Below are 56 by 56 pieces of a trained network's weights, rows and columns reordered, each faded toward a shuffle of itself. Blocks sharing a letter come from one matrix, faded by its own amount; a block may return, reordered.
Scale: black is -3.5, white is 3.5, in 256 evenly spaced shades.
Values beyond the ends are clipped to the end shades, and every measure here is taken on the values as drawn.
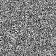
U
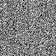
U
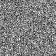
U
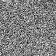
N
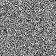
U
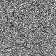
U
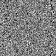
N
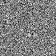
U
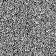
U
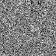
N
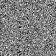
N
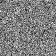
U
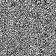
U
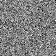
N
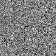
N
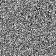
U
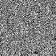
N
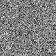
N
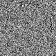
N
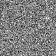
N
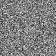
U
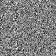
N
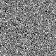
N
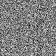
U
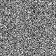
U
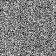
U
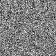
N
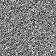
N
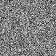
U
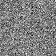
U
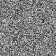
U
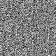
U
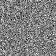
U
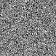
N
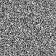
U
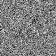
N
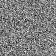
U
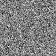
N
